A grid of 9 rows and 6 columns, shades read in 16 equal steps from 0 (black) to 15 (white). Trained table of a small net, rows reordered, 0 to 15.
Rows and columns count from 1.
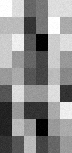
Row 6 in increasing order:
3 5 9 9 13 13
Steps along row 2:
same down up up down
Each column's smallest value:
2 5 3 0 6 3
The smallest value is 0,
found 2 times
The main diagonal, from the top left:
15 11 5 4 11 3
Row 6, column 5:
13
